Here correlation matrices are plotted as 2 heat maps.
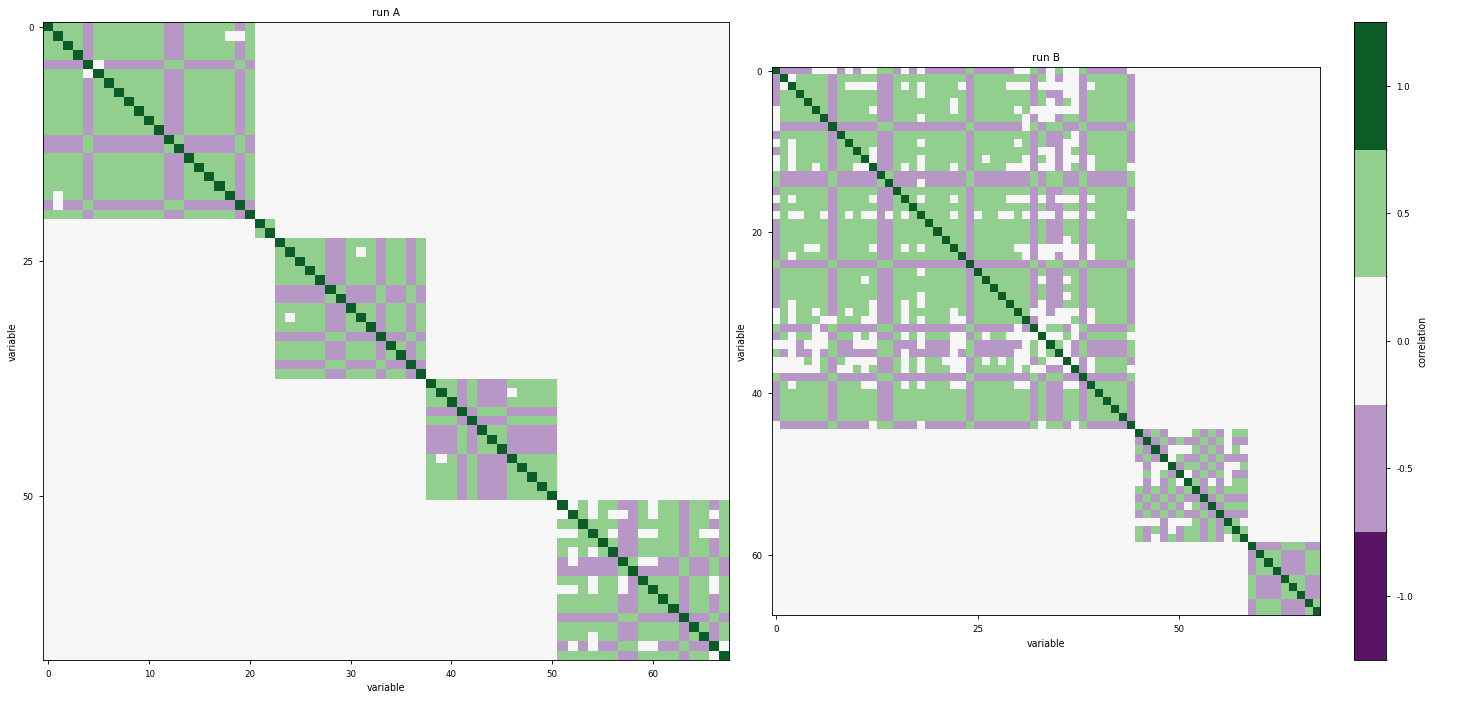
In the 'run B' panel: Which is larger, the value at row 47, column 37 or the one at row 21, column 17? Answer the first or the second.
the second
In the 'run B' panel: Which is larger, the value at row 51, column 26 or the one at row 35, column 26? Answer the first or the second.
the first
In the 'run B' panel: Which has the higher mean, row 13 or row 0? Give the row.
0
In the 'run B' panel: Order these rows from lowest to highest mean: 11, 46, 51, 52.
46, 51, 52, 11
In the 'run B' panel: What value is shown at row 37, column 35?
-0.5
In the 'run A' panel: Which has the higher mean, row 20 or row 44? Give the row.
20
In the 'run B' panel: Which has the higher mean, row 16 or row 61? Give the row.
16
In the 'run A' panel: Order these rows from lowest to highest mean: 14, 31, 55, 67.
31, 55, 67, 14
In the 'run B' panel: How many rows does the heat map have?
68
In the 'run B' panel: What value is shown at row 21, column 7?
-0.5
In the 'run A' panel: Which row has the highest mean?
5
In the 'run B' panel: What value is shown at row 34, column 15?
-0.5
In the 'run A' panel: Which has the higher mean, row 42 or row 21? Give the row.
42
